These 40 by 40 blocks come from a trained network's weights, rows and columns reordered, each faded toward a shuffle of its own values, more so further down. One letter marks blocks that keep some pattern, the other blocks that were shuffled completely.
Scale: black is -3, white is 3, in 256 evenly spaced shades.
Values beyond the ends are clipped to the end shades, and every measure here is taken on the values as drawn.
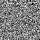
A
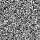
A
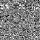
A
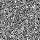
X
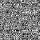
A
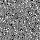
X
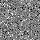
X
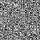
A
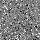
X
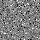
X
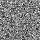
X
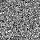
X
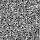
X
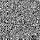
A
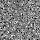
X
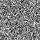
X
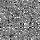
A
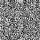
A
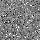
X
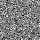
X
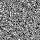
X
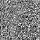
A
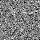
X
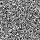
X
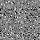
A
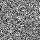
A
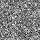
X
